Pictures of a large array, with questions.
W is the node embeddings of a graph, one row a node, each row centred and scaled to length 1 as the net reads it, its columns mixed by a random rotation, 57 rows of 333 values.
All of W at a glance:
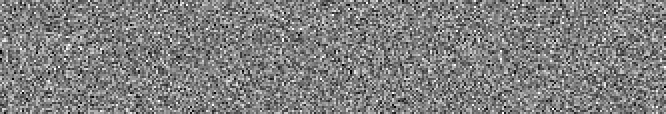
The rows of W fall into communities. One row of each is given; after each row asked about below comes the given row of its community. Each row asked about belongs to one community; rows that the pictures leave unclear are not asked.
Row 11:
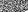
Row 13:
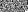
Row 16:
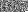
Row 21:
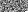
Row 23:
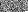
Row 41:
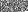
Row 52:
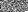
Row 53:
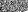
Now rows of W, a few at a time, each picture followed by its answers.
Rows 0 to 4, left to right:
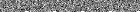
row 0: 16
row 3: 23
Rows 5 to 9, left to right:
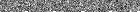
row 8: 11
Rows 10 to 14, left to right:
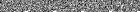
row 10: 53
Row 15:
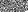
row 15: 11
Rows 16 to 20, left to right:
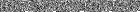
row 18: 53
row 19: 41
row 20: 41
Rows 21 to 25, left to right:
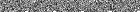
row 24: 53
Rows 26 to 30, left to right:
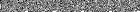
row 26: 21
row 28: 11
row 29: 21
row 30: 41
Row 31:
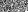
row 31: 13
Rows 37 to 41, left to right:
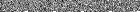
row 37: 53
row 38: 23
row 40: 11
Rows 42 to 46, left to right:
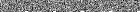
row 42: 41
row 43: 21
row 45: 53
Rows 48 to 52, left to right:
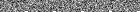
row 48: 52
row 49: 11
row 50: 16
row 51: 13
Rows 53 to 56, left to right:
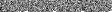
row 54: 41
